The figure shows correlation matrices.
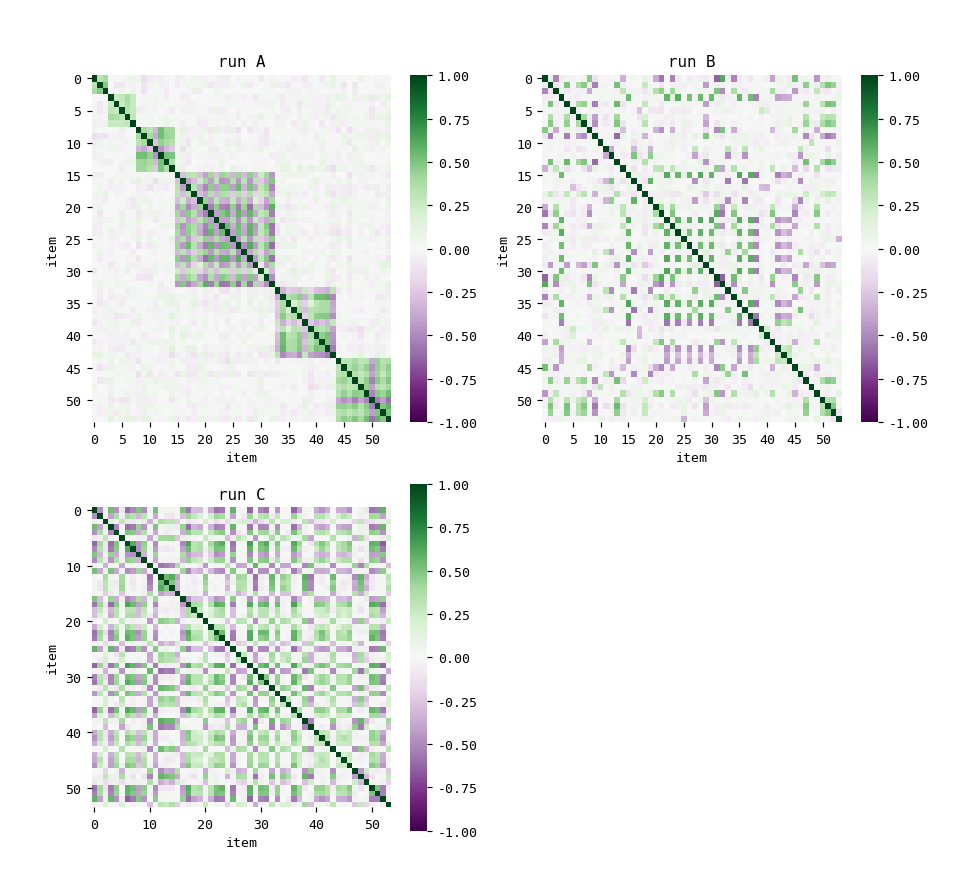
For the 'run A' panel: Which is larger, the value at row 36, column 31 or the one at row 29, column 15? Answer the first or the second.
the first
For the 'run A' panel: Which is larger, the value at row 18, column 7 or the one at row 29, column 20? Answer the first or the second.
the second
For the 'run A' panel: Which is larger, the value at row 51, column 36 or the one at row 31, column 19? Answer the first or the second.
the first
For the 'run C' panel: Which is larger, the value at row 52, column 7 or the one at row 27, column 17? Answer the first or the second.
the second
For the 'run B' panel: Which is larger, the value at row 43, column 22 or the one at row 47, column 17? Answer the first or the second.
the second
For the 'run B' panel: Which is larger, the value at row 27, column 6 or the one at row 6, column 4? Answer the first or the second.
the second
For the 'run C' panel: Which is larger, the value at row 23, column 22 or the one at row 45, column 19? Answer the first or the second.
the first
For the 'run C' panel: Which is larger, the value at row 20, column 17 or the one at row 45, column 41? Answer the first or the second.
the second
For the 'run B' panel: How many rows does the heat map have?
54
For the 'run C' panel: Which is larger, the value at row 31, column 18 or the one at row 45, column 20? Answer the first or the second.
the first
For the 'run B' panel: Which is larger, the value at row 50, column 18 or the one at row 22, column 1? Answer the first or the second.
the first
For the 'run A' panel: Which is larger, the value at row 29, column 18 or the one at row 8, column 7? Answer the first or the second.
the second
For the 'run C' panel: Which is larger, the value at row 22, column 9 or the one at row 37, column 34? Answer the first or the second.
the first
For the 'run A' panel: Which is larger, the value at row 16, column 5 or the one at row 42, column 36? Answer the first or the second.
the second
